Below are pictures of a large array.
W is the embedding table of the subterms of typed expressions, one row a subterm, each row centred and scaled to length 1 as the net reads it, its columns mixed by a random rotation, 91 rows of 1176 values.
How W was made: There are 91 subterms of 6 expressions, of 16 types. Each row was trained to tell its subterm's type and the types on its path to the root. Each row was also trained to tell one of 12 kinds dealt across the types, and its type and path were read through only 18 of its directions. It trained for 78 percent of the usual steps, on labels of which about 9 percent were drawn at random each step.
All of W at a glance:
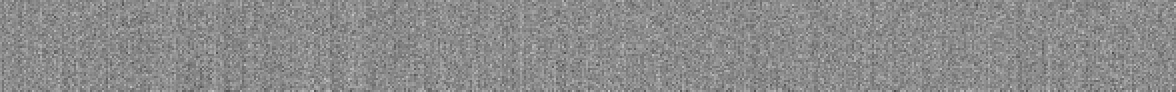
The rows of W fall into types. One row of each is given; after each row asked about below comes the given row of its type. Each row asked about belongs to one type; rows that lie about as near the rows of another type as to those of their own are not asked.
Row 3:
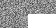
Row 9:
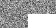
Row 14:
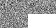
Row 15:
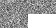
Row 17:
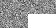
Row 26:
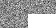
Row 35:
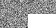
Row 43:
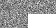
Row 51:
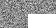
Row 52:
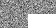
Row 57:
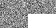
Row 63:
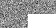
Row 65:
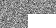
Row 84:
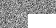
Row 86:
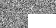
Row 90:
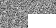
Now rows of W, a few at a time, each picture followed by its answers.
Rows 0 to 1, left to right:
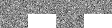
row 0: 90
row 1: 15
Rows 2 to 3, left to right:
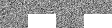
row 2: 51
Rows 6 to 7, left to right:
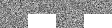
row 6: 43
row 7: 35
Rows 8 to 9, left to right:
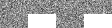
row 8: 51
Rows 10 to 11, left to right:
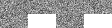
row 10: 26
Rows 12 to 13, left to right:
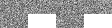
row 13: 86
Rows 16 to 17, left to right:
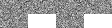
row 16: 52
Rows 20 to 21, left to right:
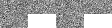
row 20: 90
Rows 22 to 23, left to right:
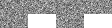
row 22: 52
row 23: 15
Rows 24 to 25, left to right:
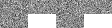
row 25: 51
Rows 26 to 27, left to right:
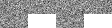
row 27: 26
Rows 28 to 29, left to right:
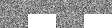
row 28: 86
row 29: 14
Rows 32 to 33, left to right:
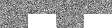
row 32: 57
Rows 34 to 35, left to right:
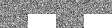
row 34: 14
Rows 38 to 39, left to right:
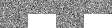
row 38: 3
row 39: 15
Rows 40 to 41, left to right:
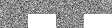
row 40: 52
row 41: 17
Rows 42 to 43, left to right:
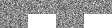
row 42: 52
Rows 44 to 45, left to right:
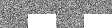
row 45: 90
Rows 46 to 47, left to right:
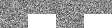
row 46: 90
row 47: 15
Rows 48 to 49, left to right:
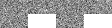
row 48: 35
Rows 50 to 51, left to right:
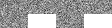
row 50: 3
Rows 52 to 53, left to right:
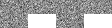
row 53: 15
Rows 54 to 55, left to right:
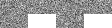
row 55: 35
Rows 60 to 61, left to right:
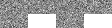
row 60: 84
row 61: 51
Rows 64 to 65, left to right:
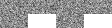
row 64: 9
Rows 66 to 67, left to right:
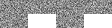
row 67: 90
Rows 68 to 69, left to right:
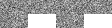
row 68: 84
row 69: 14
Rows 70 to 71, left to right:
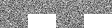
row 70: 17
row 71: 86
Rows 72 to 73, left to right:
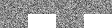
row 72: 84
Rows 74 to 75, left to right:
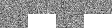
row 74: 9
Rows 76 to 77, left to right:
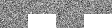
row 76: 86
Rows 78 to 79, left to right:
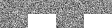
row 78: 84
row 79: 35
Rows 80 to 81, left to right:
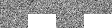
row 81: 26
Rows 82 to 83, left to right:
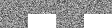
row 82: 9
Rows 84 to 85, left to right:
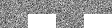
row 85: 17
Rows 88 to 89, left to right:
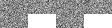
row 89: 35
